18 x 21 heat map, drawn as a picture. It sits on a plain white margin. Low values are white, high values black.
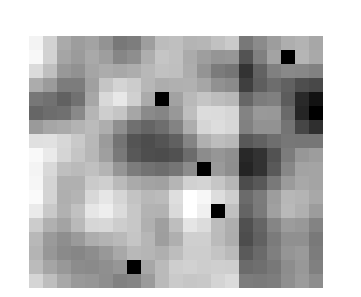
The top right is the ninth with the highest average. The field is mottled with small blotches. The right part is higher, past a seam about 70% of the way across. Overall the values sit about 40% of the way up the scale. Five lone cells stand out, each far higher than its neighbours.
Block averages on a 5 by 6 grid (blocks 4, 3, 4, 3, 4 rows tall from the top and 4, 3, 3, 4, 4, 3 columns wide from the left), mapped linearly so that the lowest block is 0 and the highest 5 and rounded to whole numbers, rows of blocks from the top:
1 2 1 2 3 3
3 1 3 1 2 5
0 2 3 2 4 2
1 0 1 0 3 2
2 2 2 1 3 2
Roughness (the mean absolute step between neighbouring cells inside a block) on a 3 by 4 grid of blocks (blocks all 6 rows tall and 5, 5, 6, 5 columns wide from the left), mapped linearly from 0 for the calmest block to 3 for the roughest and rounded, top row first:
1112
0131
0120
